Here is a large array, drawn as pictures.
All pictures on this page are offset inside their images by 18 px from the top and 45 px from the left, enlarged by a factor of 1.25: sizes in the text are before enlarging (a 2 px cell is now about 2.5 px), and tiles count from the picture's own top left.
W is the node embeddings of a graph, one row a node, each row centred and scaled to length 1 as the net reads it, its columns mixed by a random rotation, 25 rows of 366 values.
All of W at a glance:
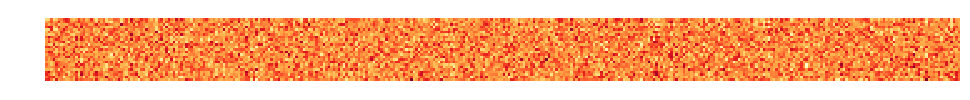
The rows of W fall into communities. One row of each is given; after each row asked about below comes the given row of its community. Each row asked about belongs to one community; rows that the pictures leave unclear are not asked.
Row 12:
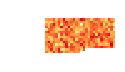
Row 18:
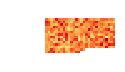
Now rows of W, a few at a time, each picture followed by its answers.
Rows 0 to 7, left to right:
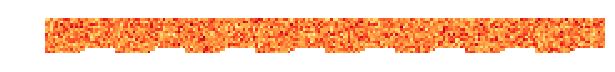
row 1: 18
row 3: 18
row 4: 12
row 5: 12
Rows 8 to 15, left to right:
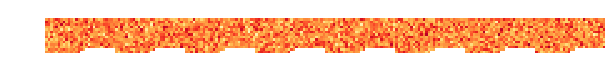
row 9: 12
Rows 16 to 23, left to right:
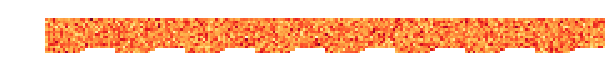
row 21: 18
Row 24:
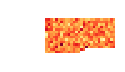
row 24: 18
